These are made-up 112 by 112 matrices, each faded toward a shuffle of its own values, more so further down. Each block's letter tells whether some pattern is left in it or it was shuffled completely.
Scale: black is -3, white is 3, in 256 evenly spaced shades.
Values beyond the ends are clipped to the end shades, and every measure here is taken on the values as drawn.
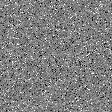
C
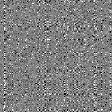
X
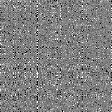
X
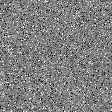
C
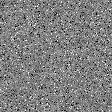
C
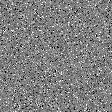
C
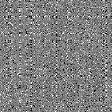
X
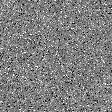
C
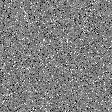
C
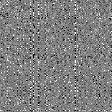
X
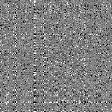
X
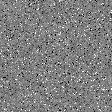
C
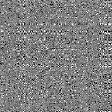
X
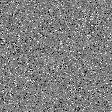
C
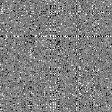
X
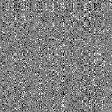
X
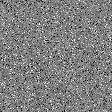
C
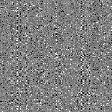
X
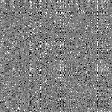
X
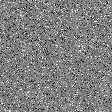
C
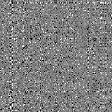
X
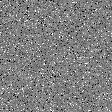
C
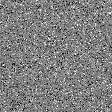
C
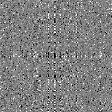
X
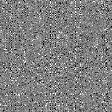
X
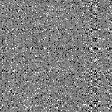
X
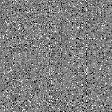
X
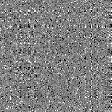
X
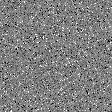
C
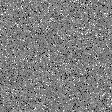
C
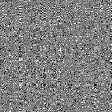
X
